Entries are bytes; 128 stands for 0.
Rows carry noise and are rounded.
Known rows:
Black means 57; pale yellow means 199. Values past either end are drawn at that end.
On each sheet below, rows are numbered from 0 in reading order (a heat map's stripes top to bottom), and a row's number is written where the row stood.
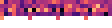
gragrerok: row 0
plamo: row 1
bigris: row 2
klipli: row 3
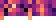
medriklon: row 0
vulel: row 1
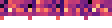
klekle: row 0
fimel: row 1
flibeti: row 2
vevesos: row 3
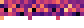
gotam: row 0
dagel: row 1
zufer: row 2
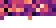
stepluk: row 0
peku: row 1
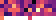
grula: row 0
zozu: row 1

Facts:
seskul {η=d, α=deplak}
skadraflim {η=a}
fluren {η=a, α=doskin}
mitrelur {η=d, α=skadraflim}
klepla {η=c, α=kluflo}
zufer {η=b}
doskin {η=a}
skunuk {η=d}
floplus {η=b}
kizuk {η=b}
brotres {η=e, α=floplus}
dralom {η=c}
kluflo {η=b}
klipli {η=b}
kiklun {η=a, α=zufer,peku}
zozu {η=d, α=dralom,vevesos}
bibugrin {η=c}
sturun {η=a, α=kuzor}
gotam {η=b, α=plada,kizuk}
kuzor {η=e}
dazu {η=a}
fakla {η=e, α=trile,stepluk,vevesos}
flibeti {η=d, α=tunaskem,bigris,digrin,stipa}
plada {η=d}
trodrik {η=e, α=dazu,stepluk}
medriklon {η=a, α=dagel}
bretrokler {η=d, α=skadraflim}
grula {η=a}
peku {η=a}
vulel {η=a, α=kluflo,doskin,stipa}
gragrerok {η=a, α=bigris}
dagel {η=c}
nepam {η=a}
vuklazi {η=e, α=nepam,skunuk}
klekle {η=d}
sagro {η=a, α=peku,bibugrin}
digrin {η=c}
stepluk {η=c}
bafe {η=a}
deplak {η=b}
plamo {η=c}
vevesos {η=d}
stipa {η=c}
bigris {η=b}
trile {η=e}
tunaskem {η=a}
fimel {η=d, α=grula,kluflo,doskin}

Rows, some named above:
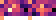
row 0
sagro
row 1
sturun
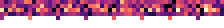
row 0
dralom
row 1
bafe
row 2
trile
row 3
kuzor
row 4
fimel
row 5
bibugrin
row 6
seskul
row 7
brotres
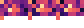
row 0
kiklun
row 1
dazu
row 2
dazu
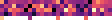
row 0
sturun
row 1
kuzor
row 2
kiklun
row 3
skunuk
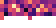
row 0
skadraflim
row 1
zufer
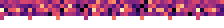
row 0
klepla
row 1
kluflo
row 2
medriklon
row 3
vuklazi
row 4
kiklun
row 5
plada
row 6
deplak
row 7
klepla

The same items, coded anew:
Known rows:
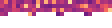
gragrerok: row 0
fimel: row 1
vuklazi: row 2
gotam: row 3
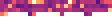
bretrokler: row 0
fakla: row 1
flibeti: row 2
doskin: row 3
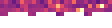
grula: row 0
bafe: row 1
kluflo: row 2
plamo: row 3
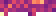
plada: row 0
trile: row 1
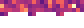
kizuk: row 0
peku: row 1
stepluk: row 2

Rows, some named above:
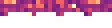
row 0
trile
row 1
seskul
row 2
stepluk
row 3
trile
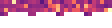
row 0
vuklazi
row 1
nepam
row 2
floplus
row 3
kluflo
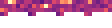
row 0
brotres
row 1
bibugrin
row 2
trile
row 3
dazu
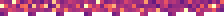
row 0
bigris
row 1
klepla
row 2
zufer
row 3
bigris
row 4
zufer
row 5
sturun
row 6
skadraflim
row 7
dagel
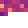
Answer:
zufer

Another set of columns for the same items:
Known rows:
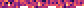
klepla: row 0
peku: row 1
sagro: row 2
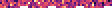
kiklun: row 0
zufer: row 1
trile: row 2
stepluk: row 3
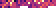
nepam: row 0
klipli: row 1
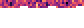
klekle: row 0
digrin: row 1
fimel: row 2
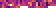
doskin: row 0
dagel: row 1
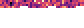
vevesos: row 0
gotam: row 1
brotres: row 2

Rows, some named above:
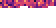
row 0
flibeti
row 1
skadraflim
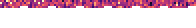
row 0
zufer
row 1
bigris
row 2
skadraflim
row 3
bafe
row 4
kuzor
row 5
seskul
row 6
bibugrin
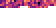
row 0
vuklazi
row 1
fimel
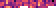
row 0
brotres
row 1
dazu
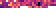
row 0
kluflo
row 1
zozu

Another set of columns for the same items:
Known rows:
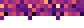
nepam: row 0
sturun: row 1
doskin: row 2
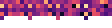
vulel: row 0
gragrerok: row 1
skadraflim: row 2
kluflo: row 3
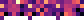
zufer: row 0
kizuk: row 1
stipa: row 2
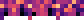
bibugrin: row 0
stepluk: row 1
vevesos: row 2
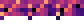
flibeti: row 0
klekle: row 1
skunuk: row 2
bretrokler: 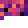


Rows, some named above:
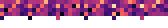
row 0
klekle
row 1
seskul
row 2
skadraflim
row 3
klekle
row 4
kluflo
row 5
trile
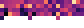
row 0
klepla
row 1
bafe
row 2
bigris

